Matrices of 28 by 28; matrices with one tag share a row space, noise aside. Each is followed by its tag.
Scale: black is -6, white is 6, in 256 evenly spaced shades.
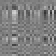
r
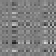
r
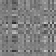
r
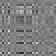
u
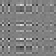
u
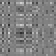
u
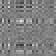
u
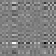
r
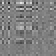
u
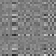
r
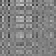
u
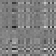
r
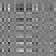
u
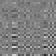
r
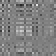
u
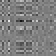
u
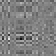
u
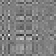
u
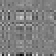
u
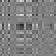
u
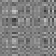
r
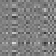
r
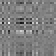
u
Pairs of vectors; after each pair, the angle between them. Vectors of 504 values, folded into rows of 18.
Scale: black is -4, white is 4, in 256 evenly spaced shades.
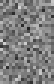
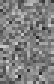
partly opposed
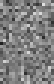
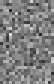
partly aligned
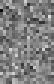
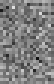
partly aligned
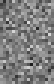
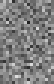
nearly opposite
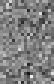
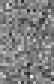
nearly parallel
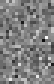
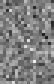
partly opposed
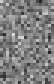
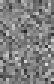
partly aligned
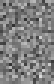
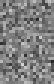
nearly parallel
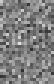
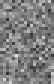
orthogonal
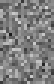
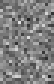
partly aligned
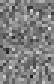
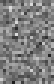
orthogonal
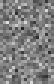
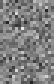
nearly opposite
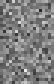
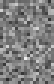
orthogonal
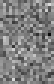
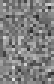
nearly parallel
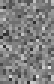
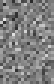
orthogonal
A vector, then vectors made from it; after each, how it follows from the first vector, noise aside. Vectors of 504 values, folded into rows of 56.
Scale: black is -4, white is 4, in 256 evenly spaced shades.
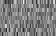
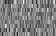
copied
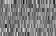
negated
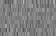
shrunk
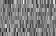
copied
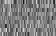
negated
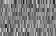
negated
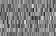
wrapped around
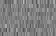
shrunk
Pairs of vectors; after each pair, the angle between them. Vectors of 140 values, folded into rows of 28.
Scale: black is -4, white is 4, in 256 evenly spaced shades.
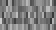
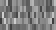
nearly opposite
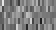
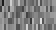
nearly opposite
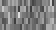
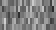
nearly opposite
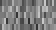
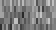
orthogonal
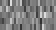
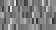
orthogonal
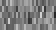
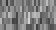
partly opposed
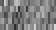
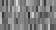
orthogonal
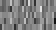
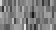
orthogonal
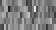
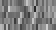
nearly opposite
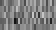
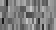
orthogonal
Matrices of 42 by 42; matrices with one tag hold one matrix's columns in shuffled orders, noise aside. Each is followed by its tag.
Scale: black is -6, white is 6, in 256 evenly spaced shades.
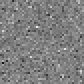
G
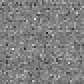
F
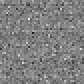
F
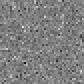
G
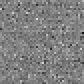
F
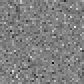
G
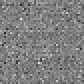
F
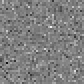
G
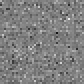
F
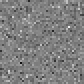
G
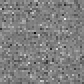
F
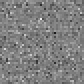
F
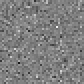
G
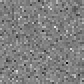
G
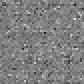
F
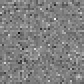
F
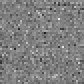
F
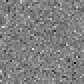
G
